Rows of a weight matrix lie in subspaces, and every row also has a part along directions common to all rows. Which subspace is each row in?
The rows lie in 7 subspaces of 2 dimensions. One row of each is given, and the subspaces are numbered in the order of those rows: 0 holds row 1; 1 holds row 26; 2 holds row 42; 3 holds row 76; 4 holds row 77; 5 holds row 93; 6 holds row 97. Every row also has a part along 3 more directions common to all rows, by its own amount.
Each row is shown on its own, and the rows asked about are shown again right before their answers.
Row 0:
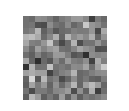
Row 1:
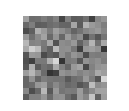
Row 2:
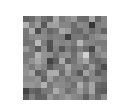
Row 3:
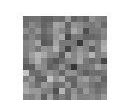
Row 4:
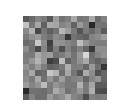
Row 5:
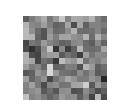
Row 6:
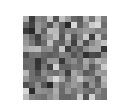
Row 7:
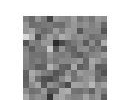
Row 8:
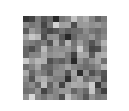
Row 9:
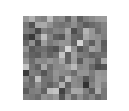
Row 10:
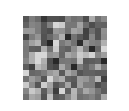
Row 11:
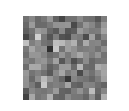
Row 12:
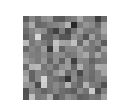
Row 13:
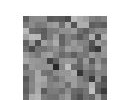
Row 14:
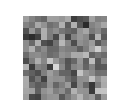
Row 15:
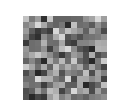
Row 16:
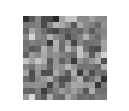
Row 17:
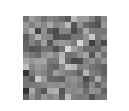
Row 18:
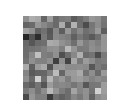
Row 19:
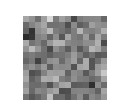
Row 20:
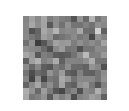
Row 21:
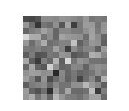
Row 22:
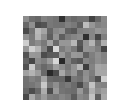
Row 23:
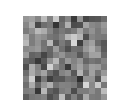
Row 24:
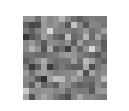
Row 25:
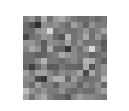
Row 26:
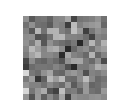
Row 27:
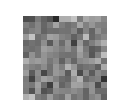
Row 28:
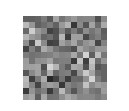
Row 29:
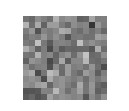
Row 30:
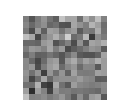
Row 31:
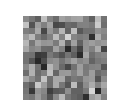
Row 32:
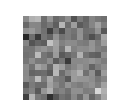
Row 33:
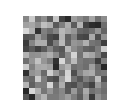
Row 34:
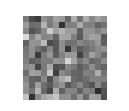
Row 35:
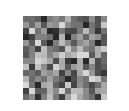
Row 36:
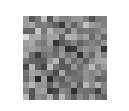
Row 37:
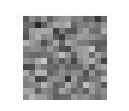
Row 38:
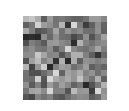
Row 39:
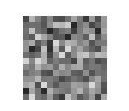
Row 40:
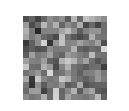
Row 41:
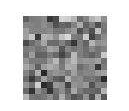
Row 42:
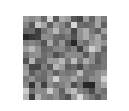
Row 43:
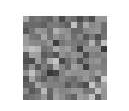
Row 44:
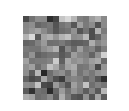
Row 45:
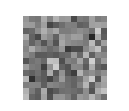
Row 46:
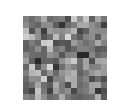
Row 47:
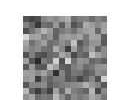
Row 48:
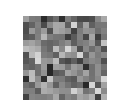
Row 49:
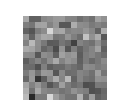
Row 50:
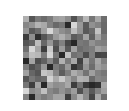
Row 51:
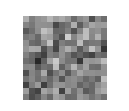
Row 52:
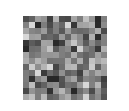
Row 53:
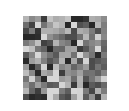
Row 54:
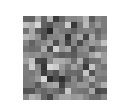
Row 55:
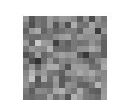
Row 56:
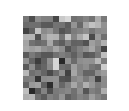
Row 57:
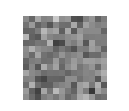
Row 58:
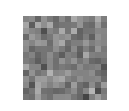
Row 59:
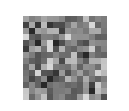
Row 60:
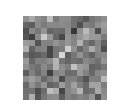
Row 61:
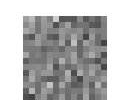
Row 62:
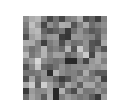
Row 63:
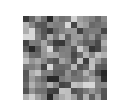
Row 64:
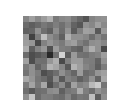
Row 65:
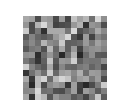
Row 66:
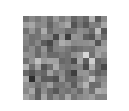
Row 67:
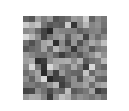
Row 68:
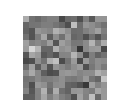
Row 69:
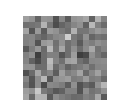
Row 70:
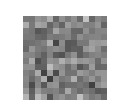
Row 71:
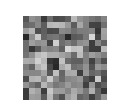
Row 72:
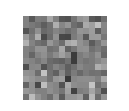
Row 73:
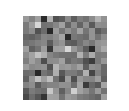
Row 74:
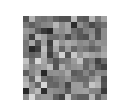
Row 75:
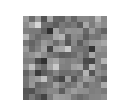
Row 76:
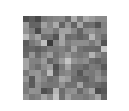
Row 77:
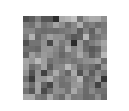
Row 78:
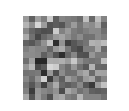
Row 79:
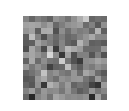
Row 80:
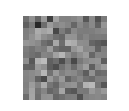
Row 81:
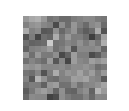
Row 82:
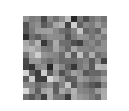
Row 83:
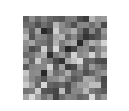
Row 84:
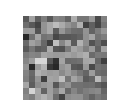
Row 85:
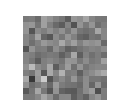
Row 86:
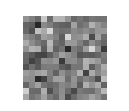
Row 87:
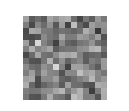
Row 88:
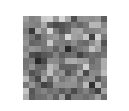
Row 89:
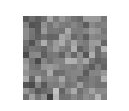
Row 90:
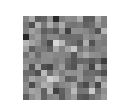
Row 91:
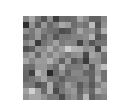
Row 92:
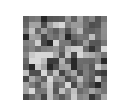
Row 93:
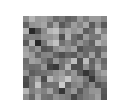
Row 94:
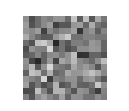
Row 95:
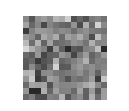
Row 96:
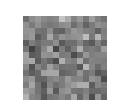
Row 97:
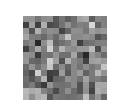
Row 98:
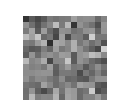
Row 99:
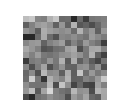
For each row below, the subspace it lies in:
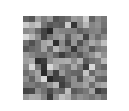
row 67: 2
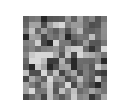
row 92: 1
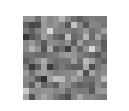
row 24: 2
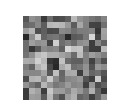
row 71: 5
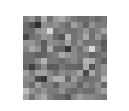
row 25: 2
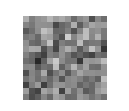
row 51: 1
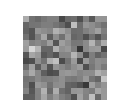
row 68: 0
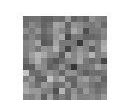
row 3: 1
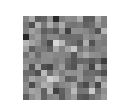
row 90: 6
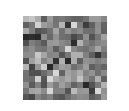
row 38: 3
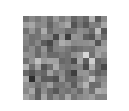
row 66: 5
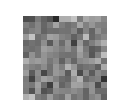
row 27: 4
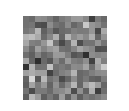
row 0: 5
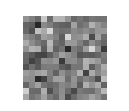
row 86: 2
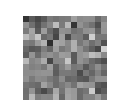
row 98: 3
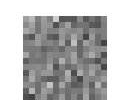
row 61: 4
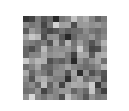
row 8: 4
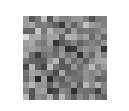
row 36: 3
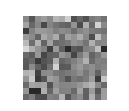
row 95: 6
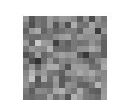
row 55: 5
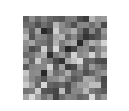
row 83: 1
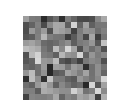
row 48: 0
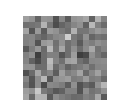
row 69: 6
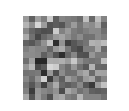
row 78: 2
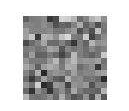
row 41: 4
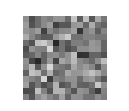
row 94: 5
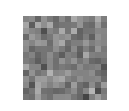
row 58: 6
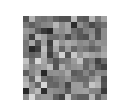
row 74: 1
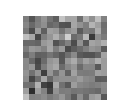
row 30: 4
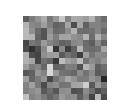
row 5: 0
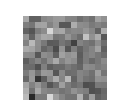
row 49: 3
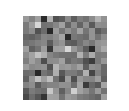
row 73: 2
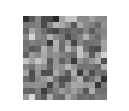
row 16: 4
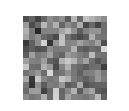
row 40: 3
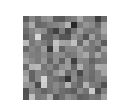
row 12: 0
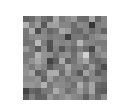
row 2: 6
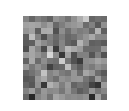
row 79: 1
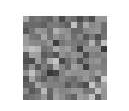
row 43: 0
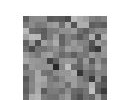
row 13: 5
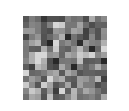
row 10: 1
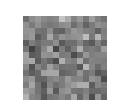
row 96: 0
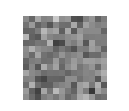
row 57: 6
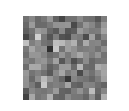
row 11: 0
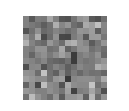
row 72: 4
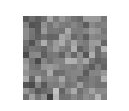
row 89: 3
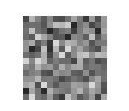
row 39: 1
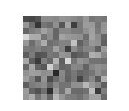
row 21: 3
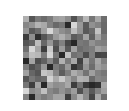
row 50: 1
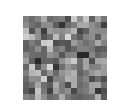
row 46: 5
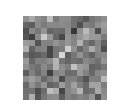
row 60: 1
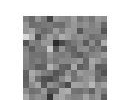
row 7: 0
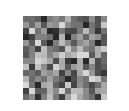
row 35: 5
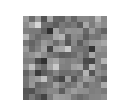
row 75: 2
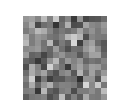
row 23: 4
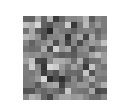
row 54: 2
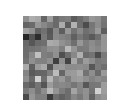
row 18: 3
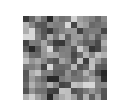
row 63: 0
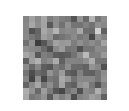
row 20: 5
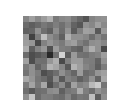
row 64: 1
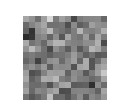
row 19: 0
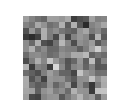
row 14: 5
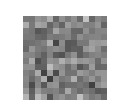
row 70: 2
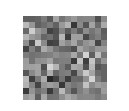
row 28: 5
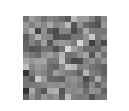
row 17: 1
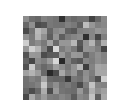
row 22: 0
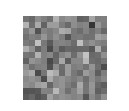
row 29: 6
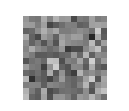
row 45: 5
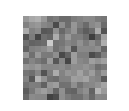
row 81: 3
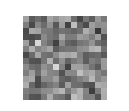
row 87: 5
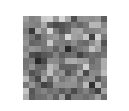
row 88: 0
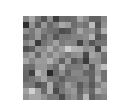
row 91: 6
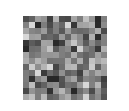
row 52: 6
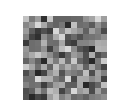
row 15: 2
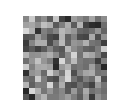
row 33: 4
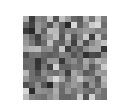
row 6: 4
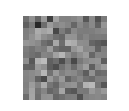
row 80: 2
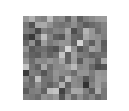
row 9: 1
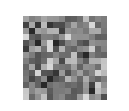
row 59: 6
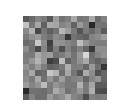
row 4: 6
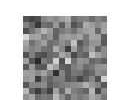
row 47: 3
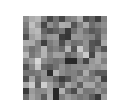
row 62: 3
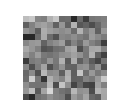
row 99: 4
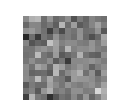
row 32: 3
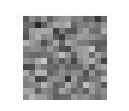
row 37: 2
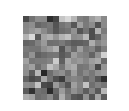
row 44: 4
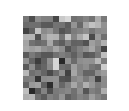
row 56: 4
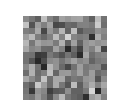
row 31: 6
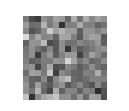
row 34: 3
